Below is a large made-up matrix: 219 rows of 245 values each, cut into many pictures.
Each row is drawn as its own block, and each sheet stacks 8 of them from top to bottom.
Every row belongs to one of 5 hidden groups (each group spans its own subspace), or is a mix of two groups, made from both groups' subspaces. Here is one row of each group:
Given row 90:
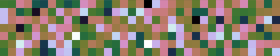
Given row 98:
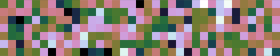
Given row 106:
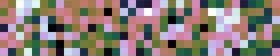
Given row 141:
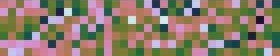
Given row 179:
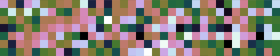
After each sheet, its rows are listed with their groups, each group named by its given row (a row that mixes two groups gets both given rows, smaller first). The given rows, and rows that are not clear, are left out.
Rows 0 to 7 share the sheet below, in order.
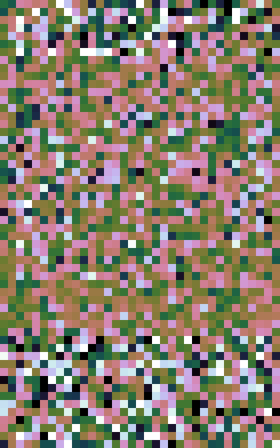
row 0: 98
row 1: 179
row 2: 106
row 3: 141 and 179
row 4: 98
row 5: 106
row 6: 90 and 141
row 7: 90
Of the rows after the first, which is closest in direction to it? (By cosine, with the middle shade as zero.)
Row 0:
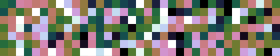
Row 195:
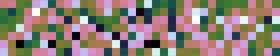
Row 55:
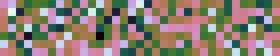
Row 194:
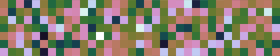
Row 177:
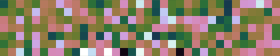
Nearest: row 177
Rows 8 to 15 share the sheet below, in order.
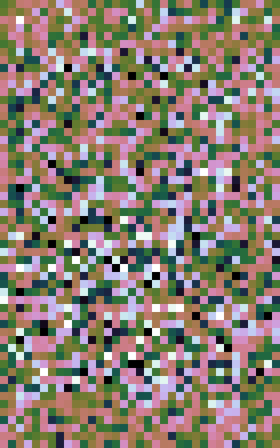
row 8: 98
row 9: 141
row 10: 98 and 141
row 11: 98
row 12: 90
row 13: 90
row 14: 98 and 179
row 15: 106
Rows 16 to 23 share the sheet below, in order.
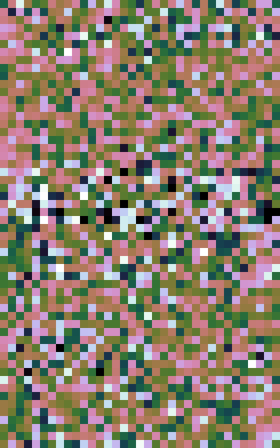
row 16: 179
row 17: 90
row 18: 106 and 179
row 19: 106
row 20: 106
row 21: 98 and 106
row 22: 141
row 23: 106
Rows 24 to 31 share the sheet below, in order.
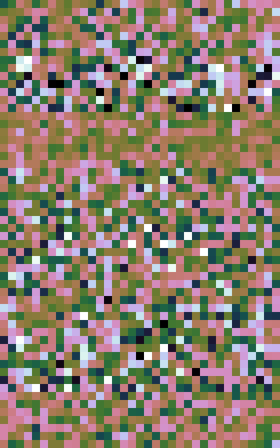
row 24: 106
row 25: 98 and 106
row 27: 179
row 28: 106 and 141
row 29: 179
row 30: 179
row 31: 106 and 141
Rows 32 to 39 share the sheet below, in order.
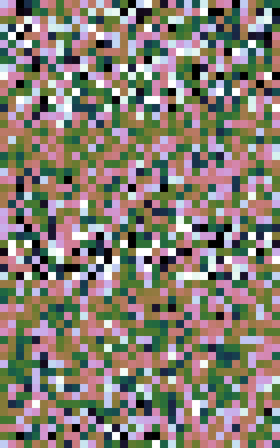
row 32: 106
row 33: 90
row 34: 141
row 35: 98 and 141
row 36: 98
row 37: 90 and 179
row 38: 106
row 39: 90
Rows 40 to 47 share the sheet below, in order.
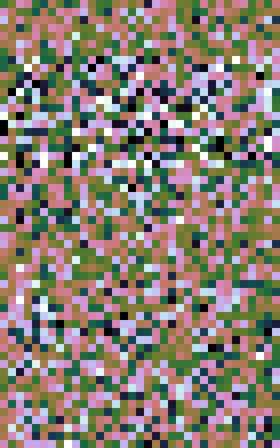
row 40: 90
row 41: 106 and 141
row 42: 90 and 179
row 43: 90 and 98
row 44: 90
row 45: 106
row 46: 106 and 141
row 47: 106 and 179
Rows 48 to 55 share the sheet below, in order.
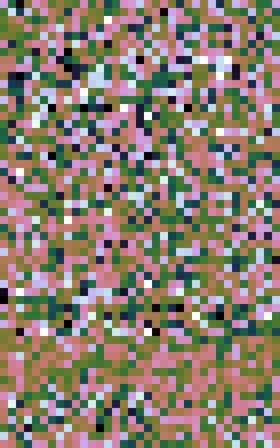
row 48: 179
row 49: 98
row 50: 90 and 141
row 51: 179
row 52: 98 and 179
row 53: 90
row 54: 98
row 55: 141
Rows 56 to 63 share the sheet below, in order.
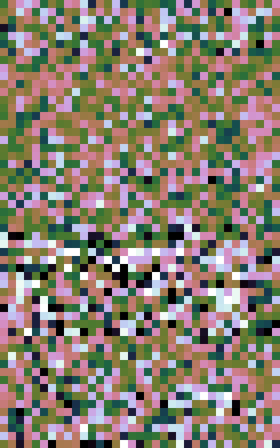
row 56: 179
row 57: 90
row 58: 106
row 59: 106 and 141
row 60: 90
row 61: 106
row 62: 98
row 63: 98
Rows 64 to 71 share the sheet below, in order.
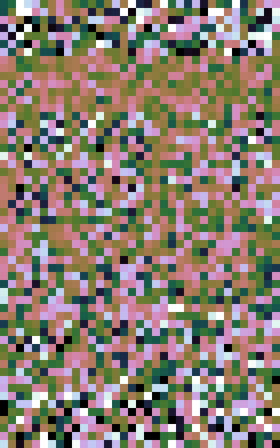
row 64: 106
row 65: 106
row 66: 141
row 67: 98 and 106
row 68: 106
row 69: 90 and 141
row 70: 141
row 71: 90
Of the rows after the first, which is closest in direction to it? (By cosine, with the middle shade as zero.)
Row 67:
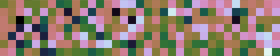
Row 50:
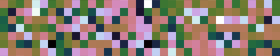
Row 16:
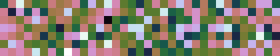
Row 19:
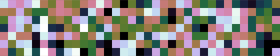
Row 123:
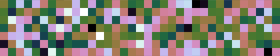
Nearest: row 16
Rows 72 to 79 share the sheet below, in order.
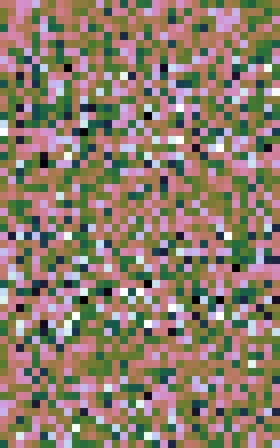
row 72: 106
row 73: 98 and 179
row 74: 90
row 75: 179
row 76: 141 and 179
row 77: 90
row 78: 98 and 141
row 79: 90
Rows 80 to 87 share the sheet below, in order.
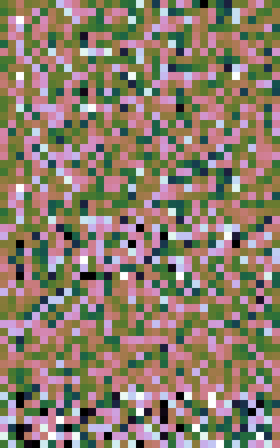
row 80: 98
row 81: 98
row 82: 98 and 141
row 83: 98
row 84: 98
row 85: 141
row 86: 179
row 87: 179
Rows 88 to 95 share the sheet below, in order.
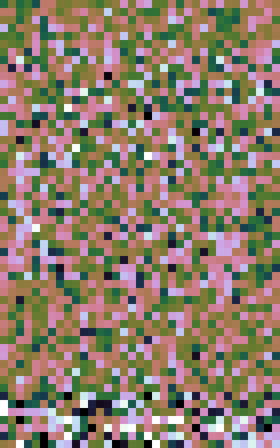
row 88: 106
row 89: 179
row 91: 106 and 179
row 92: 106
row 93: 98
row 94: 90
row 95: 90
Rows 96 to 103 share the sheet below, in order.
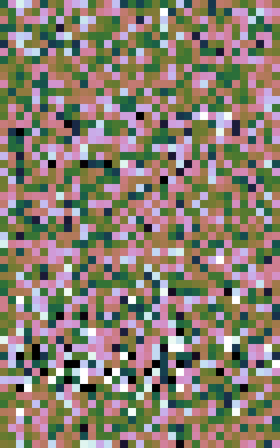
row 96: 179
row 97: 106
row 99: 179
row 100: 90
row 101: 98
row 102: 90 and 98
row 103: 98
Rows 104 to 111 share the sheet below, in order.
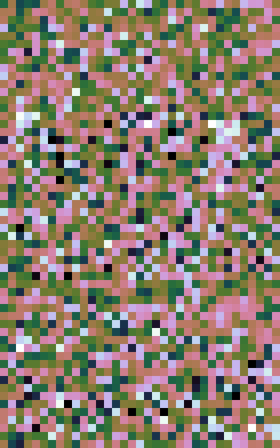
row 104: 106
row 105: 90
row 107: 98 and 141
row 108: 179
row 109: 90
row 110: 106 and 141
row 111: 141
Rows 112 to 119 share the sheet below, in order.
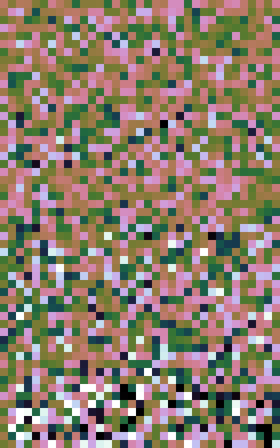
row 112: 90
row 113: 98
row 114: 179
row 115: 106
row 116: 106
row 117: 106 and 141
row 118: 98 and 106
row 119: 98 and 106
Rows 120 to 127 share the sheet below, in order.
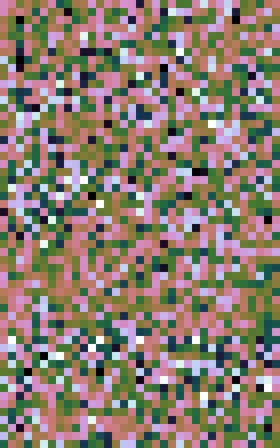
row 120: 98
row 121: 179
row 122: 106
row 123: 98 and 141
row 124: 141
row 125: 106
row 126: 141
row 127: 98 and 106
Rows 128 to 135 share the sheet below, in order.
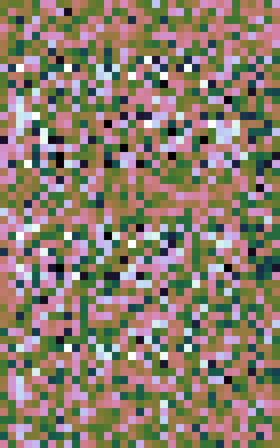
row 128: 98 and 141
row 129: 141
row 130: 106
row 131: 141
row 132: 106 and 141
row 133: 141 and 179
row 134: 141
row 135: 179
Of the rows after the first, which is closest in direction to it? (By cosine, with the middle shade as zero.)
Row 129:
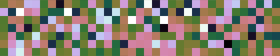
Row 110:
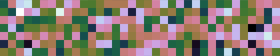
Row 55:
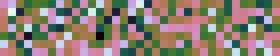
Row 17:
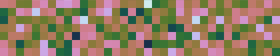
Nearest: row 110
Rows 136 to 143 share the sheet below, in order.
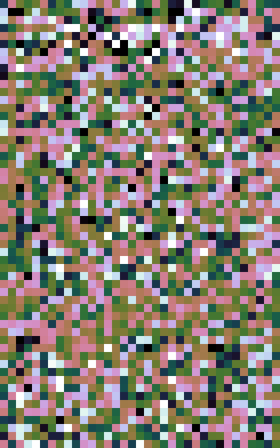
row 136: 90
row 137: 90
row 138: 90
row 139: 98
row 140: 106
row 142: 106
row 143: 179
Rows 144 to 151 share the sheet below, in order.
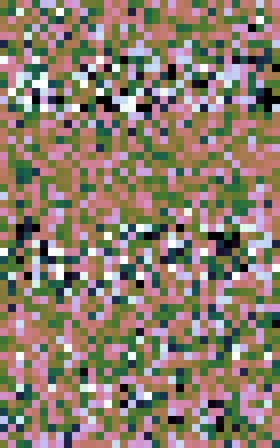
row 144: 141
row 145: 106
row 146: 141
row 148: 106
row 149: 141
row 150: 98
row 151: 90 and 106
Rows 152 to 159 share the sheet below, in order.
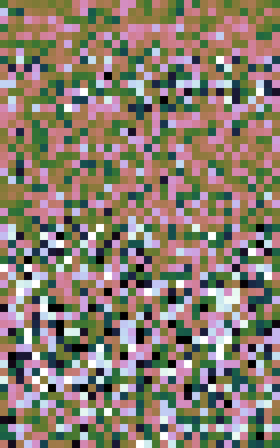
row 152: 90
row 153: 179
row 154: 98
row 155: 179
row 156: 141
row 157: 106
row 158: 98
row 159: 179
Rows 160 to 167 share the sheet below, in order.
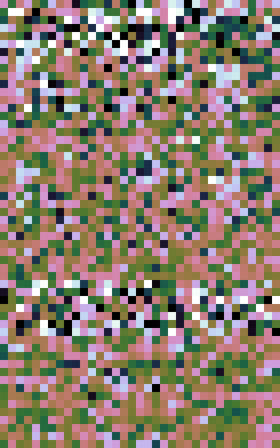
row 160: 90
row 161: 106
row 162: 90 and 179
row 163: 106
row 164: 141
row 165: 90
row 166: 90
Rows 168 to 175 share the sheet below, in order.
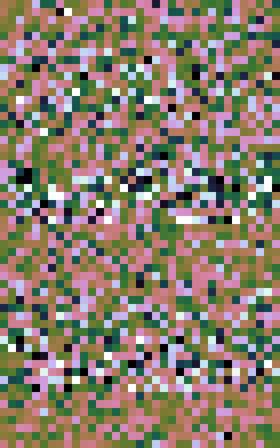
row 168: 98 and 141
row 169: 90
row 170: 141
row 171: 98 and 106
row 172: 90 and 141
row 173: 98 and 179
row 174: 179
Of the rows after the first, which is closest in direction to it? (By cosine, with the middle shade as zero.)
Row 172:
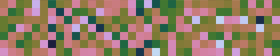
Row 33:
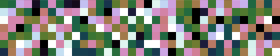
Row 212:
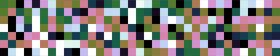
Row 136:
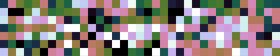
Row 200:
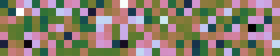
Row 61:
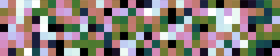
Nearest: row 136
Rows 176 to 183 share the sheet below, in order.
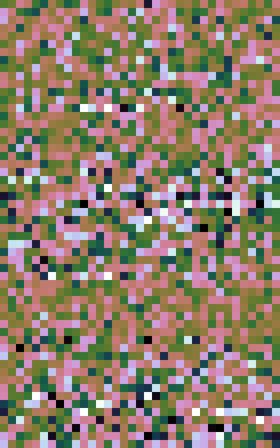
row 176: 90
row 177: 98 and 106
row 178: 106
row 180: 98
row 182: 90 and 141
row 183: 90 and 141
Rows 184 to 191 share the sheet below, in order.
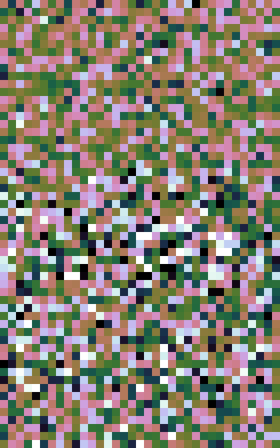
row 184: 141
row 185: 90
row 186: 179
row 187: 90 and 106
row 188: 106 and 179
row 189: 106
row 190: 179
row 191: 106 and 179
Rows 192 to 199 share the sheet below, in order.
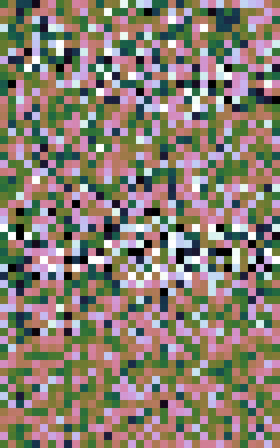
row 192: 106
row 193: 141 and 179
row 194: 98 and 141
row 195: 90
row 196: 179
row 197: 179
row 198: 90 and 179
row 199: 179
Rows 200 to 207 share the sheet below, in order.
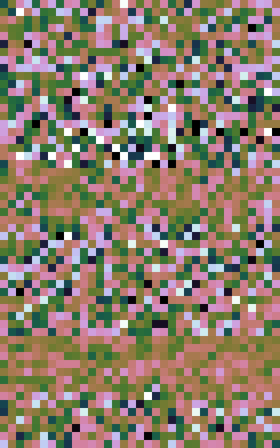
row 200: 106 and 141
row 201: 90 and 179
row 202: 90
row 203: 106
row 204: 141
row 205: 141
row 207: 90
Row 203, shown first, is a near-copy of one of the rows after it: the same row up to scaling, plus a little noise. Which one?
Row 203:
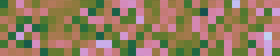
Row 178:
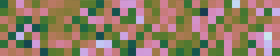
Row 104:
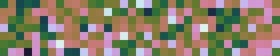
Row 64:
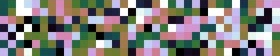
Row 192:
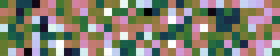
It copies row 178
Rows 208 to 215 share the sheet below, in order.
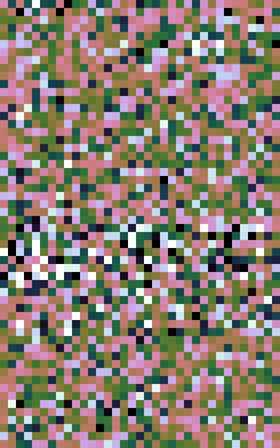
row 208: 141
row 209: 106
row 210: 179
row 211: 179
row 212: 98 and 106
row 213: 90 and 179
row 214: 90 and 141
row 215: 141
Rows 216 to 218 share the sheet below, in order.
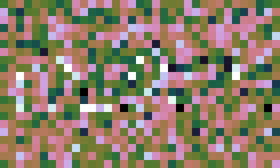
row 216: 90 and 98
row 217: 98
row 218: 90
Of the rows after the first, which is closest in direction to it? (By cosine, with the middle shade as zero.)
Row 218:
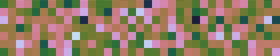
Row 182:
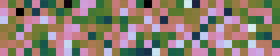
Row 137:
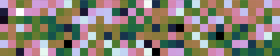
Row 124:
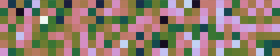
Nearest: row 182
